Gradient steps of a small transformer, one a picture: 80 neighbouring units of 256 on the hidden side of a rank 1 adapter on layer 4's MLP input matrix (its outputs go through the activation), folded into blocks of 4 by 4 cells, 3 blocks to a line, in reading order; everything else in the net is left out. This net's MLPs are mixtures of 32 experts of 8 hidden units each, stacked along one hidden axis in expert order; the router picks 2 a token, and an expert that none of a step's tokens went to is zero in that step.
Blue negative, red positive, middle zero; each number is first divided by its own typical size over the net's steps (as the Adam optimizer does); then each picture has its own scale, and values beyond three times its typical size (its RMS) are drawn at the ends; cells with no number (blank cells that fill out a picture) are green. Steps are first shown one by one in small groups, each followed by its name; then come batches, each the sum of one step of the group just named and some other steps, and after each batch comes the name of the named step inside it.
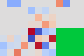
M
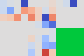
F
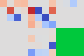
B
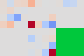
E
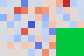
F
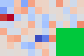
F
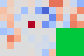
E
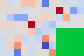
E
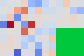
E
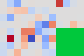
M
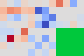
B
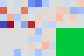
E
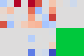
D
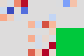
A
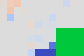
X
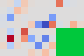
A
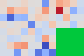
X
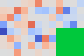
A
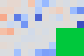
X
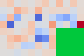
A
